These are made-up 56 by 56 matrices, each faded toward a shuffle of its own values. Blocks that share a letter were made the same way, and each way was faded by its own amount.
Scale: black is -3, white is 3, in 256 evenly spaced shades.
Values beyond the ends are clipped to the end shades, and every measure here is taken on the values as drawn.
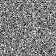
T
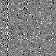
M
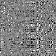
M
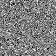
T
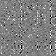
M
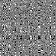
M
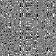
M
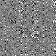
M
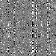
M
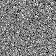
T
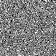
T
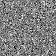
T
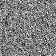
T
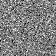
T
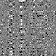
M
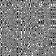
M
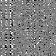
M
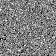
T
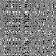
M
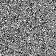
T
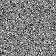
T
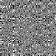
M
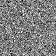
T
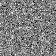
T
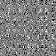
M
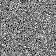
T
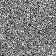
T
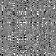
M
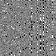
M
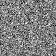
T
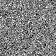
T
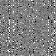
M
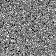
T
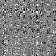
M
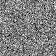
T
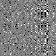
M
